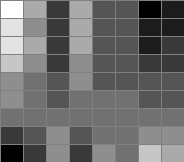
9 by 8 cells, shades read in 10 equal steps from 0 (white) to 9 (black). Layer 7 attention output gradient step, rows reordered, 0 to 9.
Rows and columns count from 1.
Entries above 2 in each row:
7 7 7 7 8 8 8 8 7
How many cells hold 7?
10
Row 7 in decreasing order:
5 5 5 5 5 5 5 5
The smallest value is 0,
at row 1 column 1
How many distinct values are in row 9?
6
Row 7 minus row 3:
4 2 -2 2 -1 -1 -3 -2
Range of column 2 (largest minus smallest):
4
